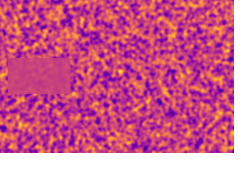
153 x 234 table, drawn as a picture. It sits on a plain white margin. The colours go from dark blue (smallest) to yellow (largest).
The field is mottled with small blotches. No lone cell stands out from its neighbours. In the middle left lies a patch that is calmer than the rest. No single row or column stands out from its neighbours. The middle left is the smoothest part.
